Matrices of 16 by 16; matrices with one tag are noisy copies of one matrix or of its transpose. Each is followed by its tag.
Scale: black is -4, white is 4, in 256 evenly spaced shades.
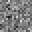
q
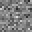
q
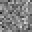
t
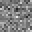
q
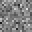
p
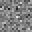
q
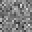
p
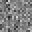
q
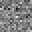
q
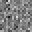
q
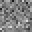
t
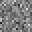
p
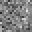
t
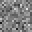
p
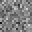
p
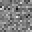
q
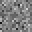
p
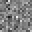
q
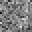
t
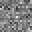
q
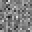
q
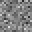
p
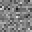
q
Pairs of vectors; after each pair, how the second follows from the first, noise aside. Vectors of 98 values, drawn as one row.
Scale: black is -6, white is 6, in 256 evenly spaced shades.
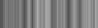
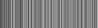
shuffled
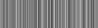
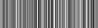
scaled up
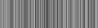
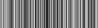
scaled up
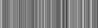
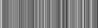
copied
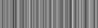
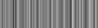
copied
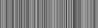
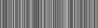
sign-scrambled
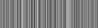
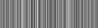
copied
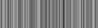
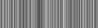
sign-scrambled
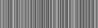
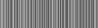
copied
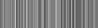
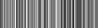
scaled up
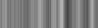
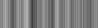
wrapped around
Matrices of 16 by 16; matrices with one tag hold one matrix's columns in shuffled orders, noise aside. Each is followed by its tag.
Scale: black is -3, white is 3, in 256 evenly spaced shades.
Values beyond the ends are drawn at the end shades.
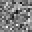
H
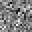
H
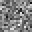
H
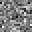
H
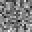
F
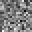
F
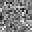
H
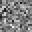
H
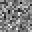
H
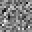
H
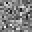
H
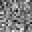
F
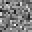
H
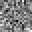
F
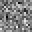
H
